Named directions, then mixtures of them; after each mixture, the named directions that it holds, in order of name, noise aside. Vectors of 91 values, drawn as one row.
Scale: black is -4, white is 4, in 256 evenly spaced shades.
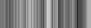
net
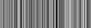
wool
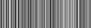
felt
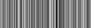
felt, wool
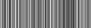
felt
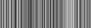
felt, wool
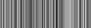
felt, wool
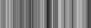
net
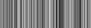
net, wool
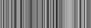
felt, wool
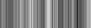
net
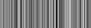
wool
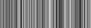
net, wool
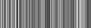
felt, net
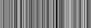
wool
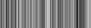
felt, net
